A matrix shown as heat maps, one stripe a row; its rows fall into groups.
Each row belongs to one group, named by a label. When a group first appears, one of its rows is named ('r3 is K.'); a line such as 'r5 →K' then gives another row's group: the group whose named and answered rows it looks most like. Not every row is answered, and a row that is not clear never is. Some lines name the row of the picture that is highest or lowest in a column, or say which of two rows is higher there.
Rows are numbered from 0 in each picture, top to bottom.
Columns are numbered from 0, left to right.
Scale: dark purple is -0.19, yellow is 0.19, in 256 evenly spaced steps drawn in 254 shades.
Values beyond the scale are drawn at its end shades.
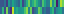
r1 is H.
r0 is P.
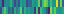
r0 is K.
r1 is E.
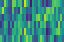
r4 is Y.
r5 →H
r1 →K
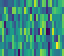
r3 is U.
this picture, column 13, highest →5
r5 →H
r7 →U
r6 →Y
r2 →E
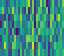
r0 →U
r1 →U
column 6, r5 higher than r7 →No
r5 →P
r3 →E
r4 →K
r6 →Y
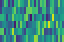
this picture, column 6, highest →4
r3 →K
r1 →P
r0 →E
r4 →H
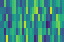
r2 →Y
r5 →H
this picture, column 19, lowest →1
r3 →Y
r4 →H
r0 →P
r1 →P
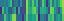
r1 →P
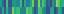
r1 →H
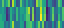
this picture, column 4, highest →0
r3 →H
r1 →U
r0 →H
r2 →U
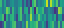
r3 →P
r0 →K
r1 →H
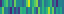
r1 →K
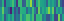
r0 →H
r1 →K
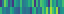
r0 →E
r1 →K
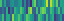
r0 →K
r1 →E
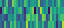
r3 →P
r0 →Y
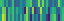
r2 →U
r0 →H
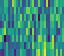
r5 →U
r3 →E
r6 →K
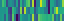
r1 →Y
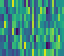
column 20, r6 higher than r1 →No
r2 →Y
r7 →K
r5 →E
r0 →U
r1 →U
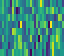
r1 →K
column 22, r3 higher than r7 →Yes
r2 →H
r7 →U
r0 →H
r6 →E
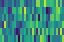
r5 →U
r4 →K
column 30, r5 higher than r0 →No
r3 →P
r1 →Y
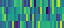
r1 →U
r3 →K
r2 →U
